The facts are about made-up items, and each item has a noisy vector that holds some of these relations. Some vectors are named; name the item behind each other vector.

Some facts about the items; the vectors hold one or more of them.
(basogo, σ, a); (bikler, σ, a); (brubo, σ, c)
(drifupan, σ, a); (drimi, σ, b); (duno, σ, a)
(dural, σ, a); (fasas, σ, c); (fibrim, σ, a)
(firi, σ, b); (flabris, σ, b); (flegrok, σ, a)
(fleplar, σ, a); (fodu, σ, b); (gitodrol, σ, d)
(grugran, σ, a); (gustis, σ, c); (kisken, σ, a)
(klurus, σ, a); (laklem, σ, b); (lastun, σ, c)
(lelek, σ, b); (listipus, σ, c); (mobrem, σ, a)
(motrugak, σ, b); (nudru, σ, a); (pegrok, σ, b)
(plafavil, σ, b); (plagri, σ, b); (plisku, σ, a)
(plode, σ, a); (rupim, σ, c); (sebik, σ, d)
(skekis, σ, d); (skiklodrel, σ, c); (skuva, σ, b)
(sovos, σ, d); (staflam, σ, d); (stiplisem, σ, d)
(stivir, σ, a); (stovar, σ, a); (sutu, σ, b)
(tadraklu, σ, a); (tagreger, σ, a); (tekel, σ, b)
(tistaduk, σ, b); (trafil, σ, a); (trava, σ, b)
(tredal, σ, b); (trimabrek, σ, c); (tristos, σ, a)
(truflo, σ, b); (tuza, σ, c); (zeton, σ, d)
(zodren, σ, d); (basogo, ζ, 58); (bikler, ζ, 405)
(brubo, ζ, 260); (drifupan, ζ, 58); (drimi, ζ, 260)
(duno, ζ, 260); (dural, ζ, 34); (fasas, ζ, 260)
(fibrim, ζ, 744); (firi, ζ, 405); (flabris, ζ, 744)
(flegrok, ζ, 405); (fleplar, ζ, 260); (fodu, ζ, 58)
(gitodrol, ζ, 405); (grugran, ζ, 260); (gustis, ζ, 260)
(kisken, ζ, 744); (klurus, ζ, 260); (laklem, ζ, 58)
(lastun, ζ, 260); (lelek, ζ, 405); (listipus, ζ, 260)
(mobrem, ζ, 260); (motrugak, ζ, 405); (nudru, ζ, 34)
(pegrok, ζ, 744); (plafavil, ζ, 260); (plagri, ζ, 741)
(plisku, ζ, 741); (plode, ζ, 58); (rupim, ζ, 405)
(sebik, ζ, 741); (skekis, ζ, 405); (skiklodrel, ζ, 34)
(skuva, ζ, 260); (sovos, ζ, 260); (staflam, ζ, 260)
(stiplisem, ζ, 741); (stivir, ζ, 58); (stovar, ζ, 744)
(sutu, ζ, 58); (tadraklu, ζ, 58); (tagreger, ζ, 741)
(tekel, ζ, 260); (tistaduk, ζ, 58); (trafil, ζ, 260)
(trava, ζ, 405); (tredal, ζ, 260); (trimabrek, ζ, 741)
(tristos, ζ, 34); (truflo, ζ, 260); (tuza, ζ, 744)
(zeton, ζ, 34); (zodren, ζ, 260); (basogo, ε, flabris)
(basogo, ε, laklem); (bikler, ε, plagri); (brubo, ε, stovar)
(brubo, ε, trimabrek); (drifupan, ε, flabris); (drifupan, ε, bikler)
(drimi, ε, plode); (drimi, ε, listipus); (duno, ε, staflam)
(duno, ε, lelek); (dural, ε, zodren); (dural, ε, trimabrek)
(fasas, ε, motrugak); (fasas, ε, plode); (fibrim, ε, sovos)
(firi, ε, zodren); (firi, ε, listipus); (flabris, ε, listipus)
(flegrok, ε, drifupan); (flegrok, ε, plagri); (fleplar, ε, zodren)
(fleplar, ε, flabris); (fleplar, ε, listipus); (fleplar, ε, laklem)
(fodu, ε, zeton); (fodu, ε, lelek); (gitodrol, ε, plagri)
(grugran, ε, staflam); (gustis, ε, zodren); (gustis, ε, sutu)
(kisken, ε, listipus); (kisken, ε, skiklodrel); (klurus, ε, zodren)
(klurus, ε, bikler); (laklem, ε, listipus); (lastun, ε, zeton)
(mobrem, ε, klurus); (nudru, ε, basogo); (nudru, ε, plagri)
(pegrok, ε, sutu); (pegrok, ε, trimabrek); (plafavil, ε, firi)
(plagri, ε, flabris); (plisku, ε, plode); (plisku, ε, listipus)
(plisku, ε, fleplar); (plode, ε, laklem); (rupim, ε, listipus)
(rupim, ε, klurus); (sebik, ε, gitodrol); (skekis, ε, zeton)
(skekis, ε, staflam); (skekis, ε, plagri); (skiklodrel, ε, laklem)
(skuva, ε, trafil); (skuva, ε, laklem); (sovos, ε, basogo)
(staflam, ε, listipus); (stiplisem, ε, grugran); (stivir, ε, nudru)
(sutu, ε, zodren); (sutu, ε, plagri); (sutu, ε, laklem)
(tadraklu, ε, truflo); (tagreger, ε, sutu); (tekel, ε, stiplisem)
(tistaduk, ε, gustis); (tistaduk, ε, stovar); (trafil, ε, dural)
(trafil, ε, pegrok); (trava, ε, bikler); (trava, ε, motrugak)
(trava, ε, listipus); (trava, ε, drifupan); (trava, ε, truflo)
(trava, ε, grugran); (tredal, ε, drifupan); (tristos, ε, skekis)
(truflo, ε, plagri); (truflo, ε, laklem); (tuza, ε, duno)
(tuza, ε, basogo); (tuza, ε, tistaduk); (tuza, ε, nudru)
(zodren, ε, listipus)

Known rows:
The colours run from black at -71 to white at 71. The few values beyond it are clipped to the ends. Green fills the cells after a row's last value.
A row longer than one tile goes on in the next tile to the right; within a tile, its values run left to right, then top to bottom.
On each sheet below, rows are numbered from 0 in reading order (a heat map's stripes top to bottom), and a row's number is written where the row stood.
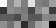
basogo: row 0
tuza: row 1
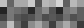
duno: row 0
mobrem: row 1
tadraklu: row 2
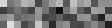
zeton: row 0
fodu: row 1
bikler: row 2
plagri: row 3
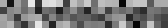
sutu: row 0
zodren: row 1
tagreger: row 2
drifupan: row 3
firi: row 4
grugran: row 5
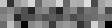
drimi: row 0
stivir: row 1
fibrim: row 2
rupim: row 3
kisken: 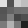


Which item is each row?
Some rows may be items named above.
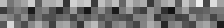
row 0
skekis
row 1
stovar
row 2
klurus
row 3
tagreger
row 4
flegrok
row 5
tistaduk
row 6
bikler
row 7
fleplar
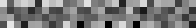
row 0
staflam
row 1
klurus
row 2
lastun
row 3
tuza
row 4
gustis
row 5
trafil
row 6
tredal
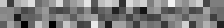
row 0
flabris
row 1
fasas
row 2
sebik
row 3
staflam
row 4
klurus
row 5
nudru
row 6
sovos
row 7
skuva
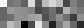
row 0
skiklodrel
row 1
staflam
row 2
truflo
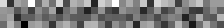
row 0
laklem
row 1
plode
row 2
trafil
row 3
dural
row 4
basogo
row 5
klurus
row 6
trava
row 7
gitodrol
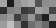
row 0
pegrok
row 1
plagri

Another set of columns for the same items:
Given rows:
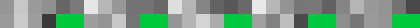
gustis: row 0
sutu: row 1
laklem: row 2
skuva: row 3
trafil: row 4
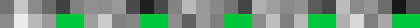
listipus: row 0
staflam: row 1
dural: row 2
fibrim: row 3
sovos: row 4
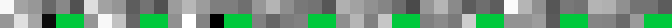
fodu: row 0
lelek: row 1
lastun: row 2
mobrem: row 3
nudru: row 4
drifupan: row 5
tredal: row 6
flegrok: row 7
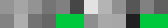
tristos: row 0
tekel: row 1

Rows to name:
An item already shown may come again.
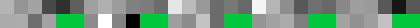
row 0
gitodrol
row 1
lastun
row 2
sutu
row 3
truflo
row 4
zodren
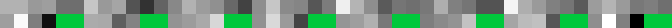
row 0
tuza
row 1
sebik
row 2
stovar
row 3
skiklodrel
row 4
truflo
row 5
plode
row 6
tistaduk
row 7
lastun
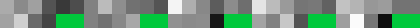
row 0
skekis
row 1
klurus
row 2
trava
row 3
pegrok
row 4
tuza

